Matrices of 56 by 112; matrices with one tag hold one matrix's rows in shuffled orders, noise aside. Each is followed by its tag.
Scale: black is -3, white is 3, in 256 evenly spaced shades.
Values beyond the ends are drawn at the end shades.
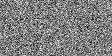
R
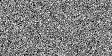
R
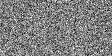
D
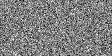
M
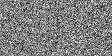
D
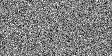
M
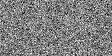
D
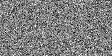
D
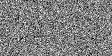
R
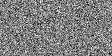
R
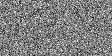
R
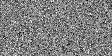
M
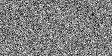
R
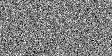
R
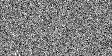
M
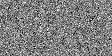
R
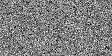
D
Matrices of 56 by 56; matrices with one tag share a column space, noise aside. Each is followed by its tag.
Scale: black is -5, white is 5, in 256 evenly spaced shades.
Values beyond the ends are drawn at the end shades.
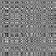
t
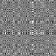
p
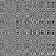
p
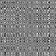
t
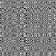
t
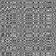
t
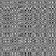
t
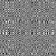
p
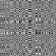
p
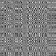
t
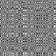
t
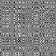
t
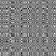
t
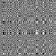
p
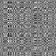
t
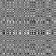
p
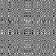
p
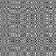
t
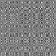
t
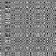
t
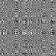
p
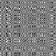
t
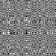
p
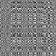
t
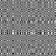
p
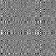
p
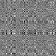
p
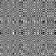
p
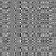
t
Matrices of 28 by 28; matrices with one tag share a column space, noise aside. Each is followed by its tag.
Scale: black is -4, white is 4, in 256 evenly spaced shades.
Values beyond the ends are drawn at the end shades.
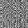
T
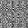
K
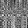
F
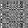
K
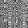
T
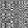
K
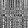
F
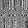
F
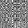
T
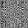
K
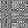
K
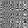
K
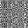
K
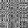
T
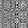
K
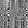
F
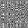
K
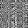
T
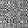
K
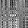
F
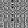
T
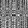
F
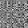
K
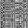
T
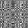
K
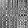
F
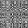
K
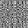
K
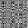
K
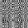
T
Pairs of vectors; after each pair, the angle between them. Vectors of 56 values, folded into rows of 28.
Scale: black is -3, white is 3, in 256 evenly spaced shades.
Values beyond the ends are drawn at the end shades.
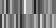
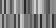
nearly opposite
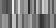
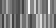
partly opposed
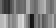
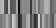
orthogonal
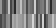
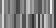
partly opposed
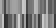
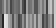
nearly opposite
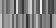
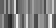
partly opposed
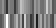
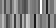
partly opposed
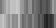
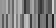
partly aligned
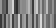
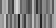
nearly opposite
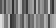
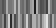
partly aligned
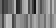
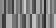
partly aligned
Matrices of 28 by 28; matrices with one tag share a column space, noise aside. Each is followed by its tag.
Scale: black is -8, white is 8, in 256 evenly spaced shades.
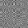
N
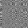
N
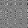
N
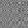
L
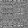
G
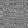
N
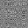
N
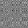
L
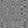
G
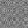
L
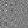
L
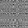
G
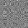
N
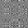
G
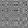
L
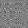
N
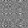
G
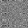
G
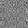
L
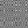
L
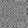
G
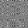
G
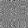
G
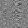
N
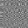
N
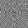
N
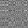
L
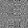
G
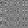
L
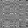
G
